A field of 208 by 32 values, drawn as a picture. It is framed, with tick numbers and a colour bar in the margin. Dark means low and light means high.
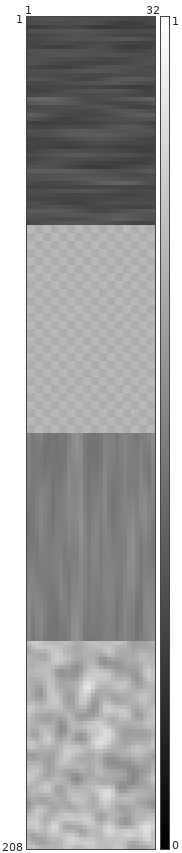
It is made of 4 by 1 panels. Panel 1,1: low, streaked across, faint in contrast. Panel 2,1: high, checkered, faint in contrast. Panel 3,1: middling, streaked downward, faint in contrast. Panel 4,1: high, blotchy.
